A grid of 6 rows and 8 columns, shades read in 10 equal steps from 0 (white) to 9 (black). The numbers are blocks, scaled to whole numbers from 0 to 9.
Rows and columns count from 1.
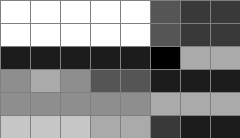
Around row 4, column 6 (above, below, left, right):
9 3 6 8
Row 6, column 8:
8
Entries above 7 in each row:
0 0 6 3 0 2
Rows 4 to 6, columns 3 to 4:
4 6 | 4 4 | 2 3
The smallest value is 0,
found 10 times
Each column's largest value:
8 8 8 8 8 9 8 8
